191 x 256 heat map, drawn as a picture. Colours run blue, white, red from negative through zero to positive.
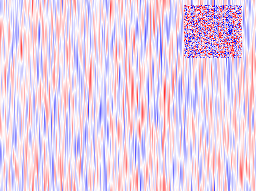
The grain runs up and down. Neither half mirrors the other. There is no overall slope. Values change most from cell to cell in the top right. In the top right lies a patch that is rougher than the rest.
